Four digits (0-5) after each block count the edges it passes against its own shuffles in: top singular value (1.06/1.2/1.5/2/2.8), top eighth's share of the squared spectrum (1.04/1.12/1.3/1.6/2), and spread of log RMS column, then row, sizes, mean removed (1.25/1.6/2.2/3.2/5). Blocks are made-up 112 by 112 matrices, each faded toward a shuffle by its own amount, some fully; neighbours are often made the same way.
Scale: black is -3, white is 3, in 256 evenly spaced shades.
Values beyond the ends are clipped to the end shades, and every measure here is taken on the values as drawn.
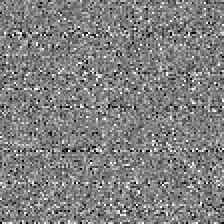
1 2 0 3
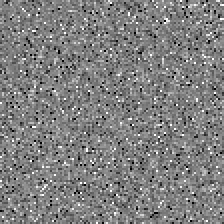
0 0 0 0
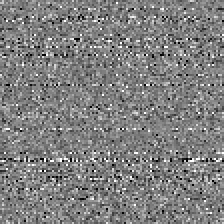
2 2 0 4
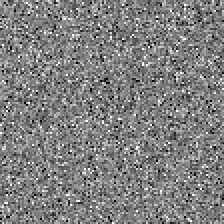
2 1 0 0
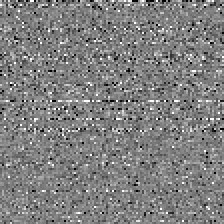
2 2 0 4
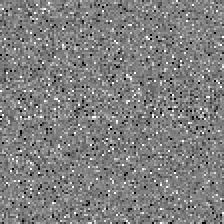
0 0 0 1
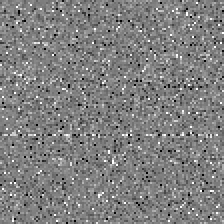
2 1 0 1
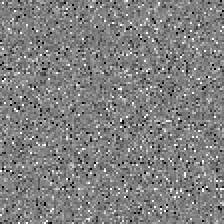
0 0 0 1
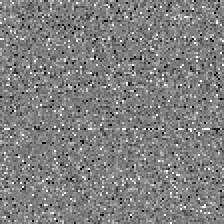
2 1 0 2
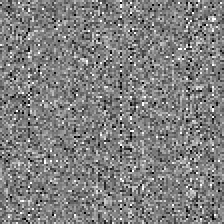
1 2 3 0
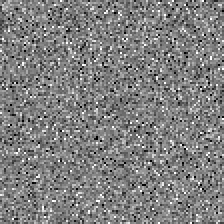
0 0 0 0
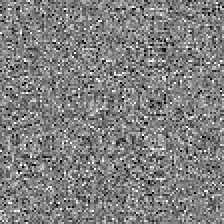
4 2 1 1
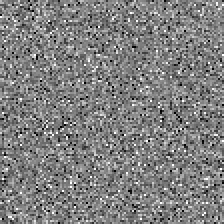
3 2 1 0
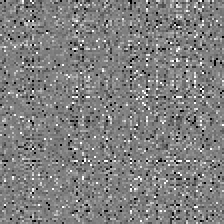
4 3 3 2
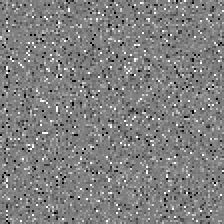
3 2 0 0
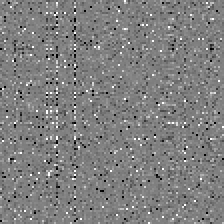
4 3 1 1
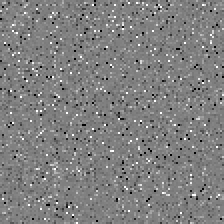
2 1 0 0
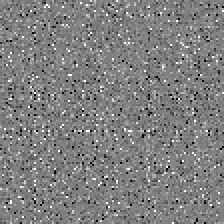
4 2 1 1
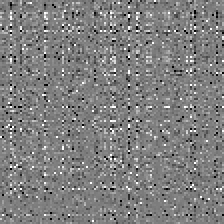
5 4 3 3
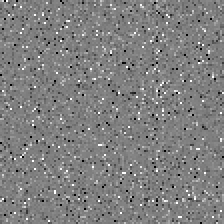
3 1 0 0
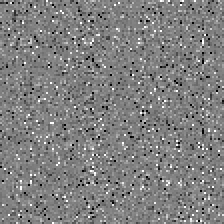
3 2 1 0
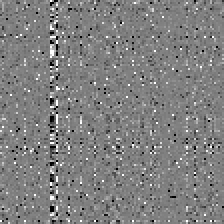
5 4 3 2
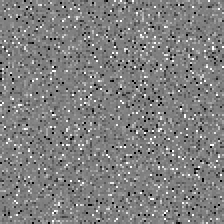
0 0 0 0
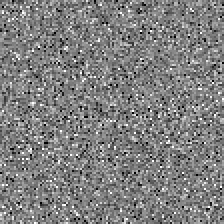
0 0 0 1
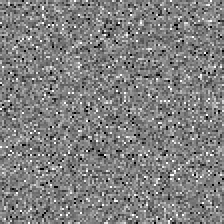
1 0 0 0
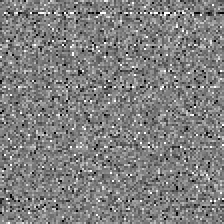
2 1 0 2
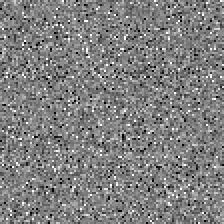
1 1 0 2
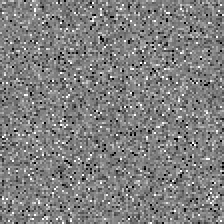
0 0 0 0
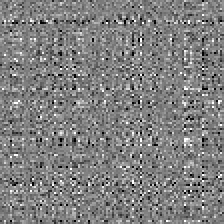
5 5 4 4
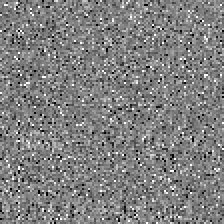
3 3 1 1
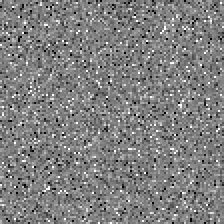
1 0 0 0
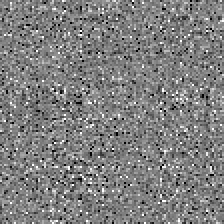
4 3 2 2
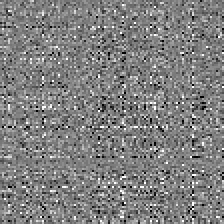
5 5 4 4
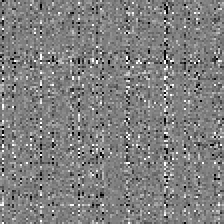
2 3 4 3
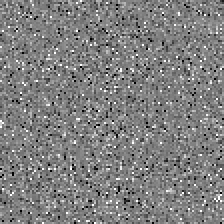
1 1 2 1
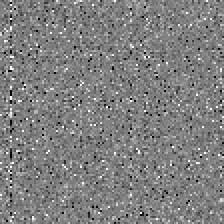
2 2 2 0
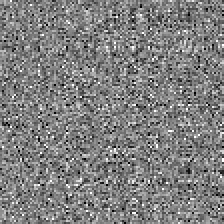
4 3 2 2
